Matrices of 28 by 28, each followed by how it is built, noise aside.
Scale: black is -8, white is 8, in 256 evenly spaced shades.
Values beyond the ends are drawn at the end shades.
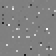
sparse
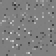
sparse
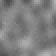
smooth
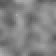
smooth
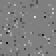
sparse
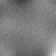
smooth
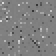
sparse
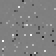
sparse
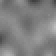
smooth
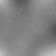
smooth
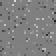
sparse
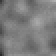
smooth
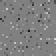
sparse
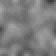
smooth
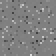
sparse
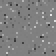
sparse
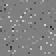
sparse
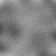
smooth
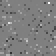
sparse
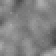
smooth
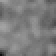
smooth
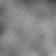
smooth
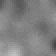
smooth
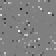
sparse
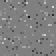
sparse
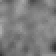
smooth
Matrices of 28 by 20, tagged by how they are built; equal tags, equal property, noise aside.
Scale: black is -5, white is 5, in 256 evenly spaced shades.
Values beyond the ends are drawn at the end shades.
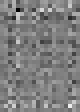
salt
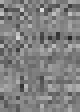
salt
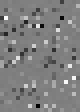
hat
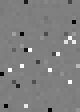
hat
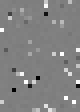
hat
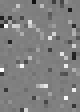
hat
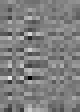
salt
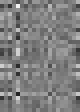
salt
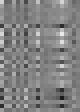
salt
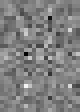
salt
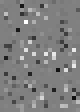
hat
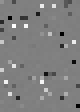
hat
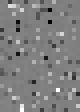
hat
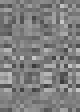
salt
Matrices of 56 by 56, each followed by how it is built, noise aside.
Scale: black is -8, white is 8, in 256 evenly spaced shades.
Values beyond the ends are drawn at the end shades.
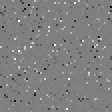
sparse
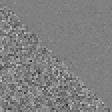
lower triangular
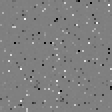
sparse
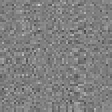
low rank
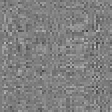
low rank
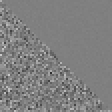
lower triangular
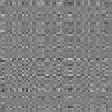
low rank
